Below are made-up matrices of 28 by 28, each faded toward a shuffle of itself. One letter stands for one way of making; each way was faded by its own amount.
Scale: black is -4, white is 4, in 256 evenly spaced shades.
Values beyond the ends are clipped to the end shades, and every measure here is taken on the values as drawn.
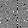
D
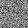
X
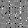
D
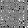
D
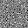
X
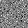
X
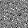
X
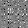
D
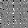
D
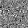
X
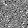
X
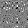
D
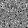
X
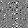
D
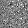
X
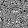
X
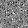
X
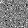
X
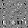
D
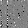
D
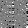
D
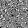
X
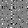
D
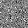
X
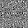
X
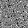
X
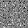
X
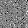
X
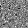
X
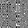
D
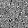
X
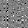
D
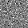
X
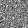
X
